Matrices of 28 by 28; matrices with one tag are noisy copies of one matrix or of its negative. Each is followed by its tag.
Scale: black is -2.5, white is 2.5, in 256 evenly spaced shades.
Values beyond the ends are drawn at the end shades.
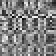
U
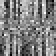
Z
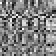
U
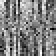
Z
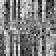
Z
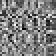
U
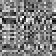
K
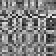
U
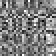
U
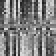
Z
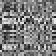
K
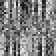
Z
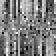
Z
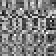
U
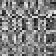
U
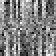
Z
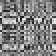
K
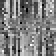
Z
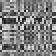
K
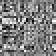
K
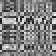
K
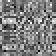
K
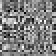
K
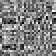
K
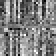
Z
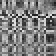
U
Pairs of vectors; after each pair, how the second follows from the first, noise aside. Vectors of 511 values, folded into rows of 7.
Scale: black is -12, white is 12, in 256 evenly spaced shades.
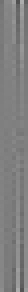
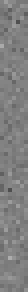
shuffled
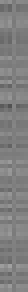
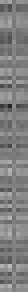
scaled up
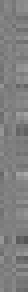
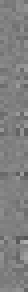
sign-scrambled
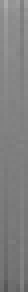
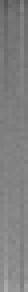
negated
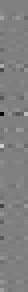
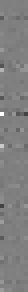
sign-scrambled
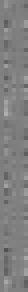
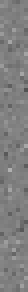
shuffled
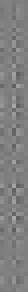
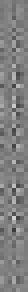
scaled up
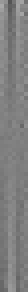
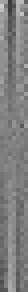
scaled up
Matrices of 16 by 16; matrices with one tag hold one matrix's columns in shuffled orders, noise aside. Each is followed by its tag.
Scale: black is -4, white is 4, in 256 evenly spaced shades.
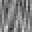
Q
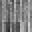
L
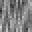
Q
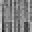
L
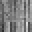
L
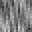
Q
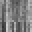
L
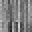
L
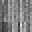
L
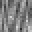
Q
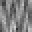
Q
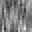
Q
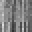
L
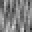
Q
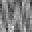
Q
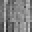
L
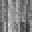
L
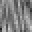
Q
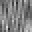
Q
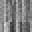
L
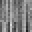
L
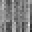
L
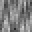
Q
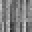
L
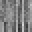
L
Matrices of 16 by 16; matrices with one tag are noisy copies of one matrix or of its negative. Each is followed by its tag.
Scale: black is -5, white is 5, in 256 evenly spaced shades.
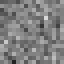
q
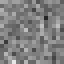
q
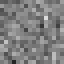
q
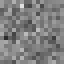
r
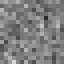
q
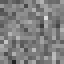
q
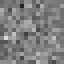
r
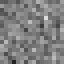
q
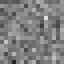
q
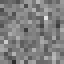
q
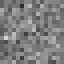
r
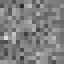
r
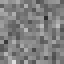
q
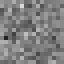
r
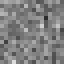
q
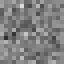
r
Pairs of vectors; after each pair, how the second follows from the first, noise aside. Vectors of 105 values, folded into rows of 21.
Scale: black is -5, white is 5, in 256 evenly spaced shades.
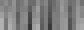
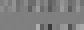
partly zeroed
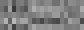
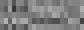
copied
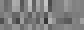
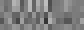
copied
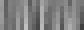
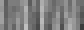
copied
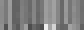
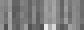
copied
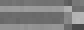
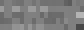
partly zeroed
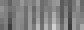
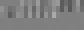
partly zeroed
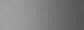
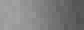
copied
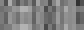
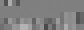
partly zeroed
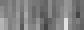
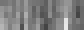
copied
